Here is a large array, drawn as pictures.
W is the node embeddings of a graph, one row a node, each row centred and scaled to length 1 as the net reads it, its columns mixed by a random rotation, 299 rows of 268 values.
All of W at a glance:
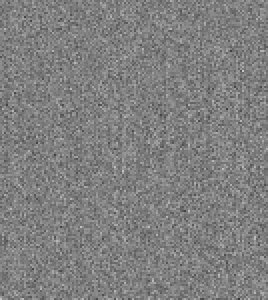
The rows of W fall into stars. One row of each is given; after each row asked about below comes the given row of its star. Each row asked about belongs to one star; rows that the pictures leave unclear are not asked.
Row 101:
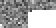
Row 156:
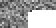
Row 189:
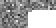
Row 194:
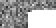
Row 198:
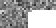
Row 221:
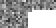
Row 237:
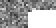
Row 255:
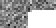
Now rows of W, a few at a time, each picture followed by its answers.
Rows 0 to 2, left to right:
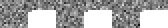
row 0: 189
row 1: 237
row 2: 194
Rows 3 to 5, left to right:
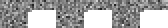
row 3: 255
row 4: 198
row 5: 237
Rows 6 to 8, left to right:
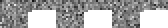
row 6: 255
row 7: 101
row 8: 194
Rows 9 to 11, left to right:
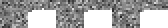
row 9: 156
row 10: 237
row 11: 194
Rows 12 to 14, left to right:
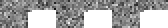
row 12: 194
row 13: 189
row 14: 221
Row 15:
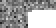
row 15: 194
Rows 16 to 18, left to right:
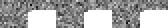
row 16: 255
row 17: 221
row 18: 194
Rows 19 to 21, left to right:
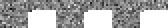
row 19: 221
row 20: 189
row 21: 198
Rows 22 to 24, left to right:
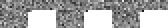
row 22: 255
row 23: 101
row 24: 101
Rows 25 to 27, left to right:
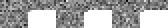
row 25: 194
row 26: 189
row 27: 101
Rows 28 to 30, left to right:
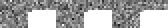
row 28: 194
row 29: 189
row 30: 255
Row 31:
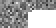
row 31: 189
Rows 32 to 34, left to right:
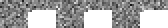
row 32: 156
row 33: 237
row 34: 198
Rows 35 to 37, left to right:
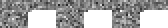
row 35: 189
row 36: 237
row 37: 189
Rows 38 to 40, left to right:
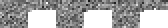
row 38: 198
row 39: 255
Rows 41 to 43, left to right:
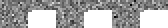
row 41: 101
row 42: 237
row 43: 198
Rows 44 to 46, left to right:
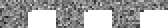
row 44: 189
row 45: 237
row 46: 194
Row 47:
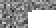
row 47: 198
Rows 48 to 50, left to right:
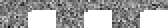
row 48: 221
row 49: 101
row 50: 194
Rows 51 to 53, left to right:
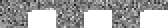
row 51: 194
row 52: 198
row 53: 189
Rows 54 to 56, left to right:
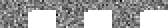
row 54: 198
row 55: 237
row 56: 237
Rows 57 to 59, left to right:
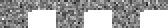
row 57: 221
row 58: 101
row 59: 198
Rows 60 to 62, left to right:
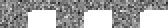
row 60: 255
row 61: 156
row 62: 189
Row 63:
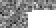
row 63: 221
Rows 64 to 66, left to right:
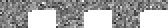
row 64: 194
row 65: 156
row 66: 101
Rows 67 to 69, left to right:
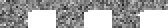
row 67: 237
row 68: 189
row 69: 221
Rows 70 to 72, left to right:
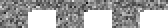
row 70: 237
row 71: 156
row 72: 156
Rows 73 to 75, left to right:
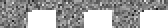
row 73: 255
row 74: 237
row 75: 101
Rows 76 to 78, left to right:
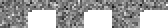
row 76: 156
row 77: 189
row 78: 156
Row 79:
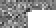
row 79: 255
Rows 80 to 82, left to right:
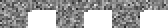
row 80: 255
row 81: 101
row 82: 189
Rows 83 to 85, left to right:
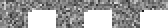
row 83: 237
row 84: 198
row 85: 237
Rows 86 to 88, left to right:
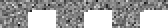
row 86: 101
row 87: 101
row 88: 198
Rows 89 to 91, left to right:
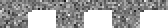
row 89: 198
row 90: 101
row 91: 101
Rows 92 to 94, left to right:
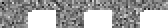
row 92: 156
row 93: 194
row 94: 156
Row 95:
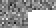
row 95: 221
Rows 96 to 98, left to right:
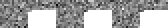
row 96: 194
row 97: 156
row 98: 255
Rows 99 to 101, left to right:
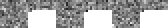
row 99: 221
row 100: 221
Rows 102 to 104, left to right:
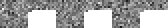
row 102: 237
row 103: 194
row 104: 221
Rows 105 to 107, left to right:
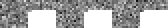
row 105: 221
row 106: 237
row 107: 255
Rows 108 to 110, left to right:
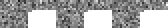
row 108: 198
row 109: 198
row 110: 156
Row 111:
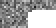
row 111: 156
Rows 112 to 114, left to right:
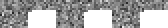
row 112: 189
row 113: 194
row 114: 221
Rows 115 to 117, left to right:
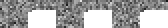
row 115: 221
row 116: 221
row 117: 156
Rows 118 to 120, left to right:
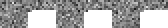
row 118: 255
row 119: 101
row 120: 194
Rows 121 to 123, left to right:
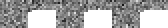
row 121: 255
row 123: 221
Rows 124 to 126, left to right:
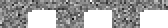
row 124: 255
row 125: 189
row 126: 237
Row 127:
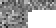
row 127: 156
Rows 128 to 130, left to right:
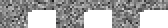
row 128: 101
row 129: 237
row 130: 255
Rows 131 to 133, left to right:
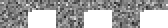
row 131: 237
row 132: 194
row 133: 156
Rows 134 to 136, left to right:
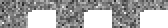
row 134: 156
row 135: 255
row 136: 221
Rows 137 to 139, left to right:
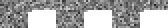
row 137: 194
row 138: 101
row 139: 194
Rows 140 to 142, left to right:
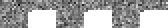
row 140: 198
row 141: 156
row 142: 156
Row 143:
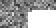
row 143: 156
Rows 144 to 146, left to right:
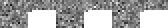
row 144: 221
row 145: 237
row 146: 221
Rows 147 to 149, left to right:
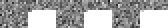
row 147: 194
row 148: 198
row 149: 198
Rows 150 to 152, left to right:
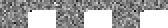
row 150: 221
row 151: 198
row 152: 101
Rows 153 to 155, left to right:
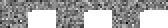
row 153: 221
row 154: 194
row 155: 221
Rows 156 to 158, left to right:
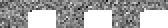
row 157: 189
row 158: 237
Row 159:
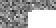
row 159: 194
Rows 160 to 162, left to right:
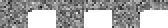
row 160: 221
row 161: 101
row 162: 189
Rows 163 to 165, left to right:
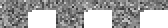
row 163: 237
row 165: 189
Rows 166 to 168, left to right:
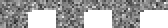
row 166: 194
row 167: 237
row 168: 101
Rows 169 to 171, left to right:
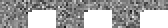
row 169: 101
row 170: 221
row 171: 198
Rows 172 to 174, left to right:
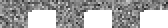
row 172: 101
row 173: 194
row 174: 189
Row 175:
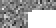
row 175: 237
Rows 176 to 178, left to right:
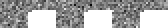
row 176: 156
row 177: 198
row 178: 101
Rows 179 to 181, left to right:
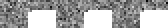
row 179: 221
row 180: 101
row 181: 194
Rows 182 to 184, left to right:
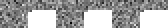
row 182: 101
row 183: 189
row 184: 101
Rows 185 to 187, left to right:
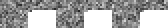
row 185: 101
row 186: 198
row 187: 189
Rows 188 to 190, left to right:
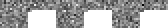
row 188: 255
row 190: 255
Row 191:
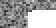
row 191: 156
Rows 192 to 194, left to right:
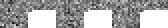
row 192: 221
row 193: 237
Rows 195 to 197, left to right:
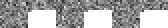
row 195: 194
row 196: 194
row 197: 101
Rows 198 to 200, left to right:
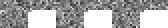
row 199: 237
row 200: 101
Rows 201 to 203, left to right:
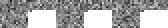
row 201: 221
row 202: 101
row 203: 237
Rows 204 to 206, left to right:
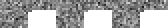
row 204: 189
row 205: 101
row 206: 189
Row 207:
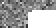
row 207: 237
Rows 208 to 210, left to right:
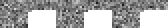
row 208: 194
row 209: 221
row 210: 221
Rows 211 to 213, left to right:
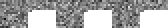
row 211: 156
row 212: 255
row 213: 156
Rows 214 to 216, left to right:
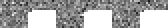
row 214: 101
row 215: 255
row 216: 237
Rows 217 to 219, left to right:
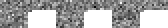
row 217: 156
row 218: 194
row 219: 189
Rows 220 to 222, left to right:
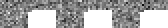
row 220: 194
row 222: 255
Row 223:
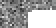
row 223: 237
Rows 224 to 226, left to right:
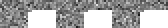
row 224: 156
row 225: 101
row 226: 189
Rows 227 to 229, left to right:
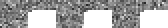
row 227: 189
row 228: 255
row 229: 156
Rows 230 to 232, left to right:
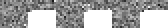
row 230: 255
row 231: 194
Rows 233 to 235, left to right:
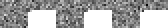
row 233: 255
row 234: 237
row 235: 101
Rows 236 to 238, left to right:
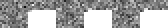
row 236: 194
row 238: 237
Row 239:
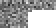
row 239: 156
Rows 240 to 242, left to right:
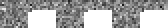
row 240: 237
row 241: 237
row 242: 221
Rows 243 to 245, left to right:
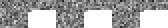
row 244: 194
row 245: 237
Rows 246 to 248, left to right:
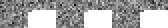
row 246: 156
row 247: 198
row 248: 237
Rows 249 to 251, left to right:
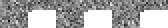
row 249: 189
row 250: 237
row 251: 189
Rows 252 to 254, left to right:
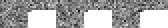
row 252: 255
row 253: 101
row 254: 255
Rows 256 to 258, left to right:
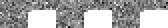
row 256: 194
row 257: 189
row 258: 194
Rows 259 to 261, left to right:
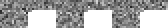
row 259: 189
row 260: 198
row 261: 156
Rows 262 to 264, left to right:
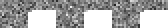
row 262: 198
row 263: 198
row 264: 237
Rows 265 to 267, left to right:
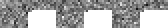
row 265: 189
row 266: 101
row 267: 189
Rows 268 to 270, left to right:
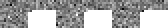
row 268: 221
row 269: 198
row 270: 189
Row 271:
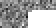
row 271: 189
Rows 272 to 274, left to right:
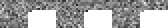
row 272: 237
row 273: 101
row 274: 194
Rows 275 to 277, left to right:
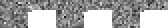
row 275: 237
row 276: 194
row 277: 101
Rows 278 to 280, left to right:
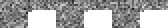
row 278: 189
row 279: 237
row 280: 237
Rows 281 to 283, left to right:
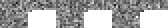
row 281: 194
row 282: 156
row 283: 237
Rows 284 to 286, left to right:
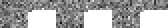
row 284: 156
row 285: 194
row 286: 198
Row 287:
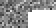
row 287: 221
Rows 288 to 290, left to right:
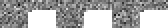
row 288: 198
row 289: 255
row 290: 221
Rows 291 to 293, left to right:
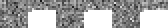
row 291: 237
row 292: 237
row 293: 194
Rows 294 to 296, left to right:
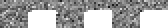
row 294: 189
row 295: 194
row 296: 198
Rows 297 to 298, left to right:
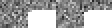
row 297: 156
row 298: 189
